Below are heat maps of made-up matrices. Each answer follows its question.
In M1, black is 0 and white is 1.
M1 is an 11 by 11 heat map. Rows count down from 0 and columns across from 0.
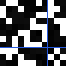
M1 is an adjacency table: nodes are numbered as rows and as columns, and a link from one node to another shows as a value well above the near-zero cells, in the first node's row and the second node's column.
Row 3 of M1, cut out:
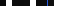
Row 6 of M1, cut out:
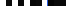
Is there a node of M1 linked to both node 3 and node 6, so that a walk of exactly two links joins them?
no
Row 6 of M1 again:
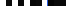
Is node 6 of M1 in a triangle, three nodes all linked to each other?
yes
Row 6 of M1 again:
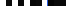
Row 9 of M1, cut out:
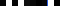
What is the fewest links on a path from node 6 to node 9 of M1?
3
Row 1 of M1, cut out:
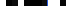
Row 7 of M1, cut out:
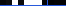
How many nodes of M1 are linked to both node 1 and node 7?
0
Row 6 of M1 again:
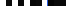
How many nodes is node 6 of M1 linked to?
4
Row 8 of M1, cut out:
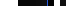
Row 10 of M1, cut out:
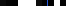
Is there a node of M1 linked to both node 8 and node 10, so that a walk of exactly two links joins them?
yes
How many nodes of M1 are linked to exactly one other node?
0
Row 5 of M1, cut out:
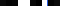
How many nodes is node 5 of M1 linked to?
4
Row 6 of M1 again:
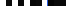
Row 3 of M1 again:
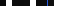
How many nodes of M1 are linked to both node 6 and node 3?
0
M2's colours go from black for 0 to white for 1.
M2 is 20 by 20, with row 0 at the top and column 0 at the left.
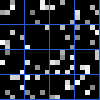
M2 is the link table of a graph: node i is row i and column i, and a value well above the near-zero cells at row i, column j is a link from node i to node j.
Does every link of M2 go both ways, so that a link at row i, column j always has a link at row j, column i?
yes
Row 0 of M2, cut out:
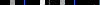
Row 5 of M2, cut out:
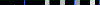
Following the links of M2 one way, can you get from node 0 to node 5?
yes
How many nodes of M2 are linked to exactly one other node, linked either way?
1
